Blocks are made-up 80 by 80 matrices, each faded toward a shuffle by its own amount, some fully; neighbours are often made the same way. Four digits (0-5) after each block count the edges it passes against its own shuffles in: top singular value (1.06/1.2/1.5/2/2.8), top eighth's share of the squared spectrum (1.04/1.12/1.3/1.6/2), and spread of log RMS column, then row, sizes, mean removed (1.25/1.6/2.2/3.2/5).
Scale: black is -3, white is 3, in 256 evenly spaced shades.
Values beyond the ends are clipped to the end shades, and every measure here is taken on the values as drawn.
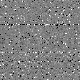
4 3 0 2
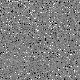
3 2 0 1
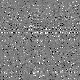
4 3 0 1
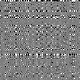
5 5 3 4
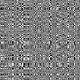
5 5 4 4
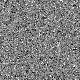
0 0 0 0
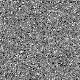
0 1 0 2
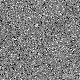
0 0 0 0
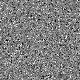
0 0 0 1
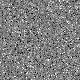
0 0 0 0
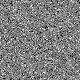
0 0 0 0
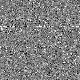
1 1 0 2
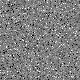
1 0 0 0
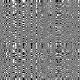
5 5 4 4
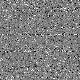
1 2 0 2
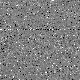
2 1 0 1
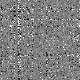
2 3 3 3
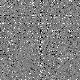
2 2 2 2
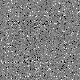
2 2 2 1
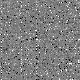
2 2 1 1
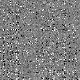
2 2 3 2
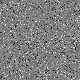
0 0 0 0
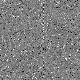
2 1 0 0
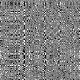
4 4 3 2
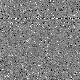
3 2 0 2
